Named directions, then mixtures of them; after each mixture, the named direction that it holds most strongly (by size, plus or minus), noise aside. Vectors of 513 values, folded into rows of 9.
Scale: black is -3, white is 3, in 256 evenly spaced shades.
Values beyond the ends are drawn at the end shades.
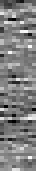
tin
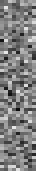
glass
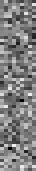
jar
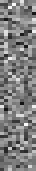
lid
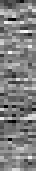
tin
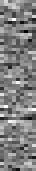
tin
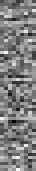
glass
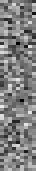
jar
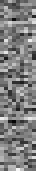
glass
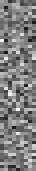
glass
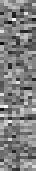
tin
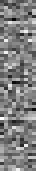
glass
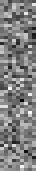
jar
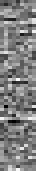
tin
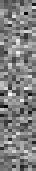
jar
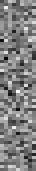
glass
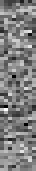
tin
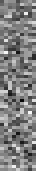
glass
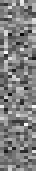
lid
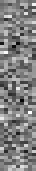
glass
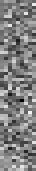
jar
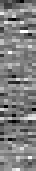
tin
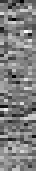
tin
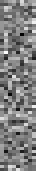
glass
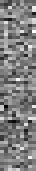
lid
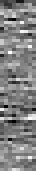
tin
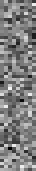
jar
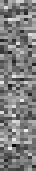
jar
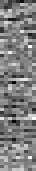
tin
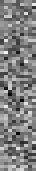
glass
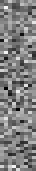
glass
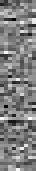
tin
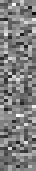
lid
